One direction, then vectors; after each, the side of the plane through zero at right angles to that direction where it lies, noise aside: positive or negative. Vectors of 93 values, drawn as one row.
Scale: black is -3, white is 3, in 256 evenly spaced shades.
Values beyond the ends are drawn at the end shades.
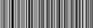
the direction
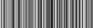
positive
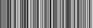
negative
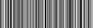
negative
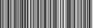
negative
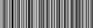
positive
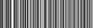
negative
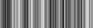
negative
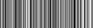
negative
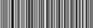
positive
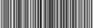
negative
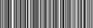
negative
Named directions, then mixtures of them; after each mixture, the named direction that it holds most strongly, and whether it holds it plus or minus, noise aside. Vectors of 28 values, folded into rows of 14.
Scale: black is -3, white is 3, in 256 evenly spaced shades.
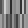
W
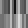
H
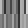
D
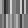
W, minus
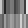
D, plus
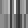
H, minus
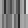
D, plus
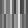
D, minus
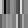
W, minus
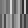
D, minus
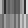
D, plus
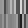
W, minus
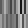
W, plus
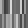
W, minus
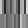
D, plus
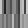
D, plus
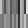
D, plus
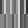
D, minus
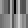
H, plus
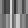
H, plus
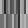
D, plus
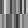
W, plus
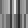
H, minus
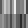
H, minus
